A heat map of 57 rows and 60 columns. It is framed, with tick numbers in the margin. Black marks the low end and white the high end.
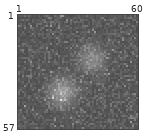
Histogram: skewed, a long tail of high values. Odd rows or columns: none. Average level on the scale: 40%. Bumps: two.
